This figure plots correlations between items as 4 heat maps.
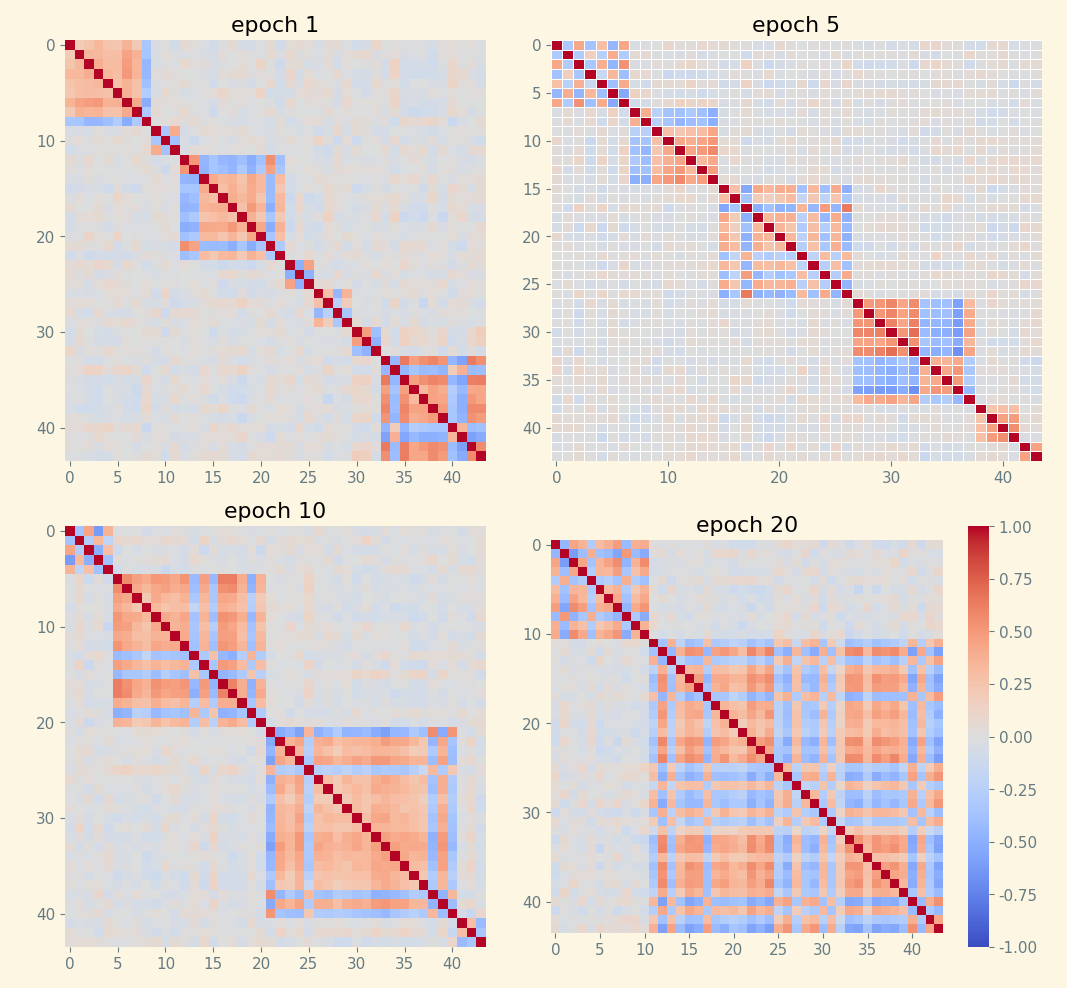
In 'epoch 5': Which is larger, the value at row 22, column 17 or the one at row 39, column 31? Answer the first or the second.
the first
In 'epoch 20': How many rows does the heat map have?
44
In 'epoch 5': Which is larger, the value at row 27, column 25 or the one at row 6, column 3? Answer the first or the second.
the first
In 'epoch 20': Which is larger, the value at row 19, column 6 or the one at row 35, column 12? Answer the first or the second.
the second
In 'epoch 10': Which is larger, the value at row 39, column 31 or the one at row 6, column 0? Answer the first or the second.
the first
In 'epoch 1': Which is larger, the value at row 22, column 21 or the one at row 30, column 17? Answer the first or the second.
the second
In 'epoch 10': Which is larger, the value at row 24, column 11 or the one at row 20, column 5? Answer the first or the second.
the second
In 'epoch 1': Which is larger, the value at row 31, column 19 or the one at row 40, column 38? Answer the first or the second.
the first
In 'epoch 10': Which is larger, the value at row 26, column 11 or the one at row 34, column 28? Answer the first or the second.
the second
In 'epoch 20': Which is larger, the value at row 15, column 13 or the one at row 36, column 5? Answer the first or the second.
the second
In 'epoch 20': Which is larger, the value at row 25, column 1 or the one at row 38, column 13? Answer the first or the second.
the first
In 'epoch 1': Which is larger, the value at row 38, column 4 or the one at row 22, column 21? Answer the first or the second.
the first
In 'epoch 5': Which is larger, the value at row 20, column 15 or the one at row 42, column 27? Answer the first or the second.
the first
